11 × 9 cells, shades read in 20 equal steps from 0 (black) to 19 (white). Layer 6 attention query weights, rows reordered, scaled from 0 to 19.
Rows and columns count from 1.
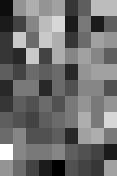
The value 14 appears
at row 1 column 8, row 1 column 9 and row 2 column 4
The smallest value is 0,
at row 11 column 5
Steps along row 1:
up up down up down up up same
